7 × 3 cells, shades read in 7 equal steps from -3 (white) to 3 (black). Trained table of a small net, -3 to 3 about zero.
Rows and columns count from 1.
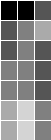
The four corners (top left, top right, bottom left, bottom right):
3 1 -1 0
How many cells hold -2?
2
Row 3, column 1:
1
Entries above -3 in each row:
3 3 3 3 3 3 3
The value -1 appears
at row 2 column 3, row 6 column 1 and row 7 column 1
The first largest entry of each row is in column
1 1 1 3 3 3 3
